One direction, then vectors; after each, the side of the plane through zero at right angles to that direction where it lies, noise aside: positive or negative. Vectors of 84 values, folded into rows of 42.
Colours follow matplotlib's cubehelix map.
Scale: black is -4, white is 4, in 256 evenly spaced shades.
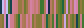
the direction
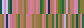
positive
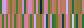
positive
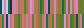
positive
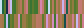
negative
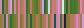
negative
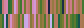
positive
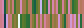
negative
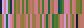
positive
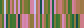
positive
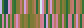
negative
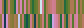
negative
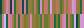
positive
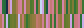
negative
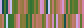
negative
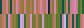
positive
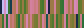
positive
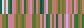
positive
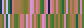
positive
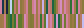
negative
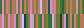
positive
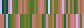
negative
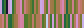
negative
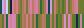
positive
